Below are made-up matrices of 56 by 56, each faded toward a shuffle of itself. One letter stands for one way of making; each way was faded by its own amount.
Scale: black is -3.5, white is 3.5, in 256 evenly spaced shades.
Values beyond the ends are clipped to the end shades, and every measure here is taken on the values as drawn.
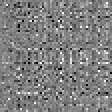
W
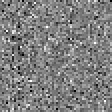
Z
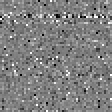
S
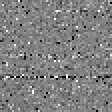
S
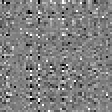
W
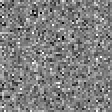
Z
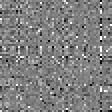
W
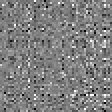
W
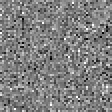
Z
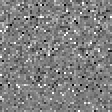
S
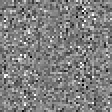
Z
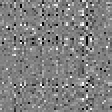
W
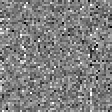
Z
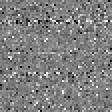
S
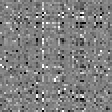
W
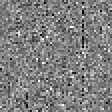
Z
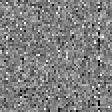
Z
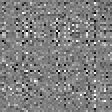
W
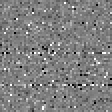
S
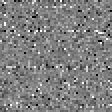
S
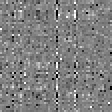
W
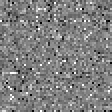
S
